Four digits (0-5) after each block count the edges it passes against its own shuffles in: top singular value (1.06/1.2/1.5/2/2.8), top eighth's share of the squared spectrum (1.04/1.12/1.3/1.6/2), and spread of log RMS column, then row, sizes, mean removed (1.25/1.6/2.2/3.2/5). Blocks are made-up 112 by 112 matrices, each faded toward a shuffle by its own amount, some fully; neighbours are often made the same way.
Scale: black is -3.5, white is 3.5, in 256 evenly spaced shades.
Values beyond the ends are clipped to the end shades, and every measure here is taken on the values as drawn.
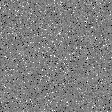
0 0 0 0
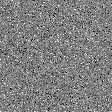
0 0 0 0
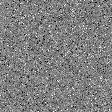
0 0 0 0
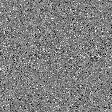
0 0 0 2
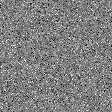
0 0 0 0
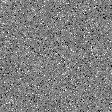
1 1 0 0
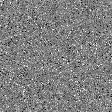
2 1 0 0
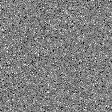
2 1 0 0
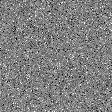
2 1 0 0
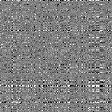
5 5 3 4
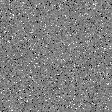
2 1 0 0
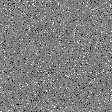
2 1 0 0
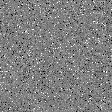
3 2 0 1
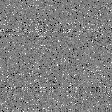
4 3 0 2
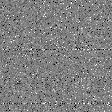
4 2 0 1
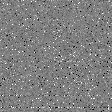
3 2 0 1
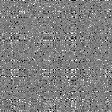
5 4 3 3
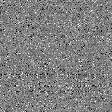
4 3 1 2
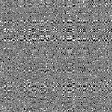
5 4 3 4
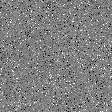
1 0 0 0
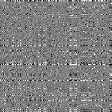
5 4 2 3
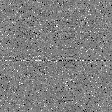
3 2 0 1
